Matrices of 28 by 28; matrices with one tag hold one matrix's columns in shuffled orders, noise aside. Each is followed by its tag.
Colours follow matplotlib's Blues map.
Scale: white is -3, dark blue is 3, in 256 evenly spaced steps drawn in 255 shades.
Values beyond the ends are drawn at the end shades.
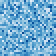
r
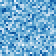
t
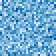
t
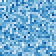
t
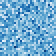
r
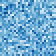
r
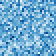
t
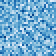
t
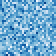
t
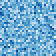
r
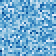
r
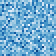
r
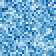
t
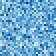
t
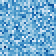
r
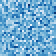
r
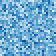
r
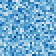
t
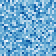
r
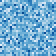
r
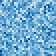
r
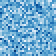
r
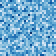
t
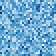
r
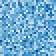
r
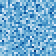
r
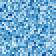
t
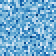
t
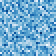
t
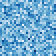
r
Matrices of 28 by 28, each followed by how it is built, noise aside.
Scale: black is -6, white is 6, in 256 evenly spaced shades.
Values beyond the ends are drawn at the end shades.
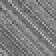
Toeplitz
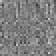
low rank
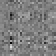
low rank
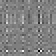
low rank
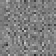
low rank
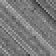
Toeplitz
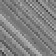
Toeplitz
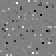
sparse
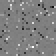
sparse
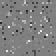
sparse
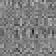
low rank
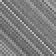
Toeplitz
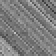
Toeplitz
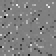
sparse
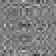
low rank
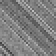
Toeplitz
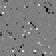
sparse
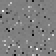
sparse
